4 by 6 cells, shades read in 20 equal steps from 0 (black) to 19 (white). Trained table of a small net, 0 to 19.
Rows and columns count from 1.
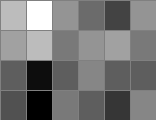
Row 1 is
14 19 11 8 5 11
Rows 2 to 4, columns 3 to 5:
9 11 12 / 7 10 7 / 9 7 4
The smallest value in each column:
6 0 7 7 4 7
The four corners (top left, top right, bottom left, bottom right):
14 11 6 10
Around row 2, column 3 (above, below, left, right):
11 7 14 11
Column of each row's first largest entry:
2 2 4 6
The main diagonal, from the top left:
14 14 7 7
